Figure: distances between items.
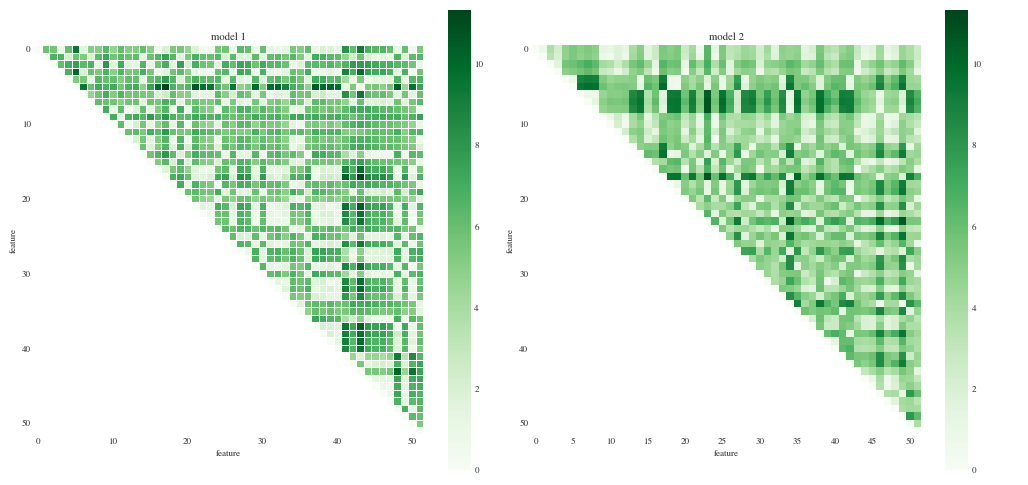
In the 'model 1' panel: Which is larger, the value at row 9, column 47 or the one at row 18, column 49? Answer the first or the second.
the first
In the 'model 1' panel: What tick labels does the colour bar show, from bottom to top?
0, 2, 4, 6, 8, 10
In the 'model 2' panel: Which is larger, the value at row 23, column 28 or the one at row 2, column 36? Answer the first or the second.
the second
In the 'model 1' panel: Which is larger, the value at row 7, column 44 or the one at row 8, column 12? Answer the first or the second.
the first
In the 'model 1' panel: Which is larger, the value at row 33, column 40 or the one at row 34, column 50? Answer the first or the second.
the second
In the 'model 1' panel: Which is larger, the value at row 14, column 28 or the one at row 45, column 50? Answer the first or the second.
the second
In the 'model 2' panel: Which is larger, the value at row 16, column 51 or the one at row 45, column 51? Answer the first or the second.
the second
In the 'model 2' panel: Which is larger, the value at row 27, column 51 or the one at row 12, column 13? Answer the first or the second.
the first
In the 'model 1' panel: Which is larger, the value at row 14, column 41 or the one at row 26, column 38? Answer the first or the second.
the first
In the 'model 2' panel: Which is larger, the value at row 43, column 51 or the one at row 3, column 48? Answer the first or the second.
the second
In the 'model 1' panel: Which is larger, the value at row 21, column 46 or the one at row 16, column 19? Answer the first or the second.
the first
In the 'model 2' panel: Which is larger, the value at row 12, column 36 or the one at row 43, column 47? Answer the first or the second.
the second
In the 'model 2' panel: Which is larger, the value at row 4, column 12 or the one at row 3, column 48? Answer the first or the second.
the first
